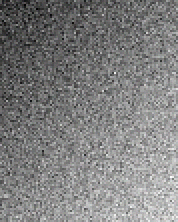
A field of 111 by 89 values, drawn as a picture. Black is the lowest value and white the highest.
Mirror symmetry: none. Grain: fine. Average level on the scale: 50%. Ninth with the highest average: bottom right. Odd rows or columns: none. Stripes: none. Slope: up to the bottom right.
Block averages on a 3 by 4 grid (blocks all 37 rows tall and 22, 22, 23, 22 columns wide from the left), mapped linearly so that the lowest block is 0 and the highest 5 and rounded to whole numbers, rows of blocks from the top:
0 1 2 2 | 1 2 3 4 | 3 3 4 5
